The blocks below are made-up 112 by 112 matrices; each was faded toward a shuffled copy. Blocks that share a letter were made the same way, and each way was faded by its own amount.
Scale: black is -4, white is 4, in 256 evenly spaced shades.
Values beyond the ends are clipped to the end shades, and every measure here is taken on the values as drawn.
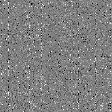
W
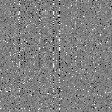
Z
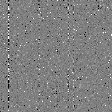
W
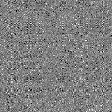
Z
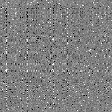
Z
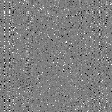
W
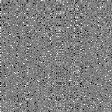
Z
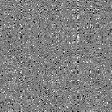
Z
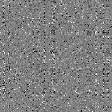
W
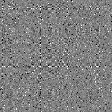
Z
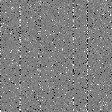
W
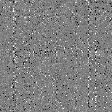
W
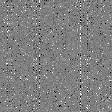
W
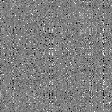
Z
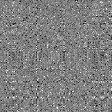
Z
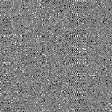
Z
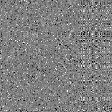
Z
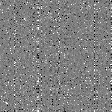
W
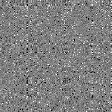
Z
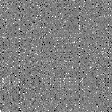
W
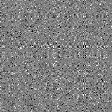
Z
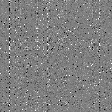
W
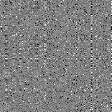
Z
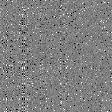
W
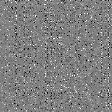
W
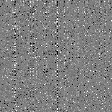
W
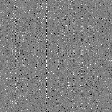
Z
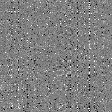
W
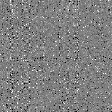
W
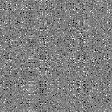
Z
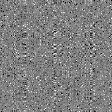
Z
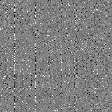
Z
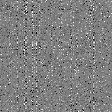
W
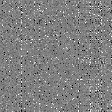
W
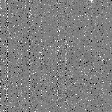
W
